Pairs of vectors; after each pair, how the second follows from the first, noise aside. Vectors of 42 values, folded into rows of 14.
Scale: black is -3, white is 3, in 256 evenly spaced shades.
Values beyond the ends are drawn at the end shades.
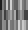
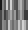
copied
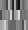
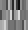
copied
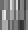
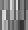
copied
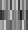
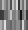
copied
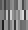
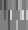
partly zeroed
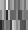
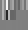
partly zeroed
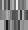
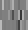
partly zeroed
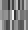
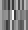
copied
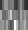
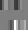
partly zeroed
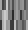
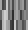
copied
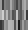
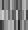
copied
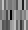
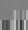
partly zeroed
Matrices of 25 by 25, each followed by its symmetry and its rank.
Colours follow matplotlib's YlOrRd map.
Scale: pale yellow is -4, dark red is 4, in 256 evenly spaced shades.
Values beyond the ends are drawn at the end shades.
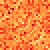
symmetric, full rank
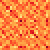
symmetric, rank three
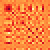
symmetric, rank three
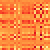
neither, rank two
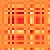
symmetric, rank one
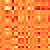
neither, rank two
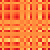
symmetric, rank one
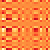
neither, rank one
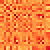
symmetric, rank three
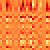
neither, rank two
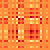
symmetric, rank one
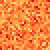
symmetric, full rank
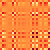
symmetric, rank one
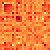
symmetric, rank three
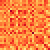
symmetric, rank three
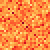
symmetric, full rank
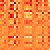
neither, rank two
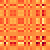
symmetric, rank one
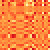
neither, rank two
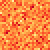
symmetric, full rank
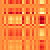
neither, rank one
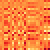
neither, rank two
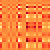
neither, rank one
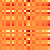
neither, rank one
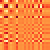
symmetric, rank one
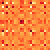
symmetric, rank three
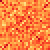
symmetric, full rank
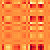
neither, rank one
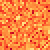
symmetric, full rank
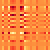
neither, rank one
